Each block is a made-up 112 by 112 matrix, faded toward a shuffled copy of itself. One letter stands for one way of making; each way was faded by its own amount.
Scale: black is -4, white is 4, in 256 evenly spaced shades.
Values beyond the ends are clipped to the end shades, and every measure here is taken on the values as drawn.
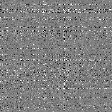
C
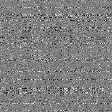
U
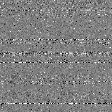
U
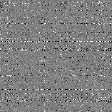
C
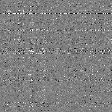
C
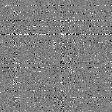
C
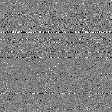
U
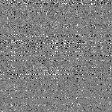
C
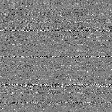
U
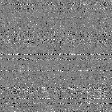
C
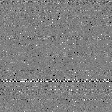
U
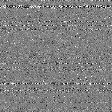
U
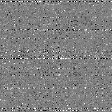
C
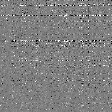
C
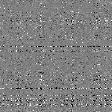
C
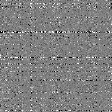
C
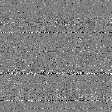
U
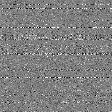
U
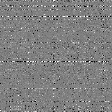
C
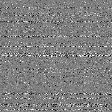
U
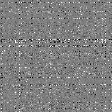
C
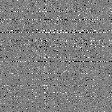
C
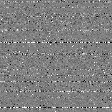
U
